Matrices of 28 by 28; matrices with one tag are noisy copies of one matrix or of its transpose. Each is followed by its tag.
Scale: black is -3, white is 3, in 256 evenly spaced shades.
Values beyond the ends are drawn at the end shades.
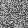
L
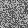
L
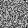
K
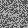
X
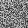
L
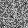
X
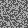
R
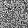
L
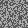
K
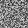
K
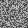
R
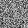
X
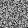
K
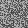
L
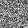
X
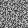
K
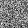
L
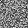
K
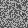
R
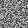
K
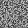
K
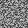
K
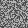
R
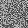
L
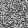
L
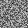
R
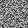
K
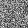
L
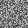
K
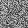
L
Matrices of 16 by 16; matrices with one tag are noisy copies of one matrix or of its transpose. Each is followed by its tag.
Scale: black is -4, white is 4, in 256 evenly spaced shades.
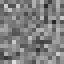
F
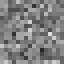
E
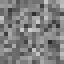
E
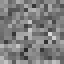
E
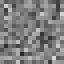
F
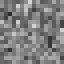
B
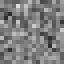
B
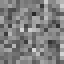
E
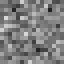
B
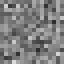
F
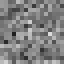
E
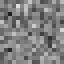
B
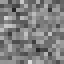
B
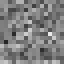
E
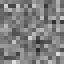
F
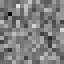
B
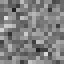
B
